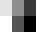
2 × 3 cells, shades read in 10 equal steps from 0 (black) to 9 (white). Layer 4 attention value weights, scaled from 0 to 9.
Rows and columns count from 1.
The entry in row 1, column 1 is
8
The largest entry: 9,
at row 2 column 1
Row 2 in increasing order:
0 3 9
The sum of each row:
15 12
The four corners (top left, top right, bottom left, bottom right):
8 2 9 0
